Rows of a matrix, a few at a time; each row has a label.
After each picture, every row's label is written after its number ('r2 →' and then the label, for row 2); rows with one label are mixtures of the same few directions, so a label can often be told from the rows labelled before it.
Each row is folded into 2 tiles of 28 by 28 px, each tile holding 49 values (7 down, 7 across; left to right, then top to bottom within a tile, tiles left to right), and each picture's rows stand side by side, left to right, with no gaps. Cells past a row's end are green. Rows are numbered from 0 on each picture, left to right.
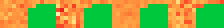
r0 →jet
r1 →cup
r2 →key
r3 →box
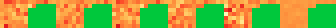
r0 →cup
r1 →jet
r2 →cup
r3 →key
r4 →cup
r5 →key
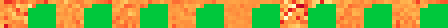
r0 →cup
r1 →box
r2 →key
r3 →cup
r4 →cup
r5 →jet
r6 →key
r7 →box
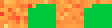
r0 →cup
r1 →jet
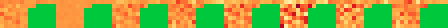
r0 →cup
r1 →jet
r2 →cup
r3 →box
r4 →cup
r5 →cup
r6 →jet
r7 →box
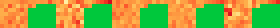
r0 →jet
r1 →box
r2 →jet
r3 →box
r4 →key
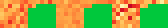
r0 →jet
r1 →box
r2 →jet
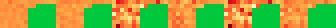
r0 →box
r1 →cup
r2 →cup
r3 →box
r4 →cup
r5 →cup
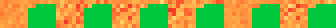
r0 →jet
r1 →jet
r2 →jet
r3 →key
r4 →box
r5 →jet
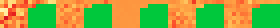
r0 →key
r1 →jet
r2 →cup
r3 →box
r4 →box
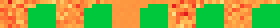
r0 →box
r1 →jet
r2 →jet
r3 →key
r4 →jet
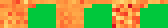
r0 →box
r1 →box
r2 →cup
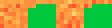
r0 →cup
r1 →key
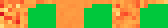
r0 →cup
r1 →key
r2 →key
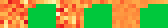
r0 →box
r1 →cup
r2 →box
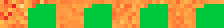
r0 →jet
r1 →cup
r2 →jet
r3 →box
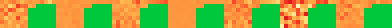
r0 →jet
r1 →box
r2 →box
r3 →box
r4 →box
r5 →cup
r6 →jet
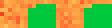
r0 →cup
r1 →box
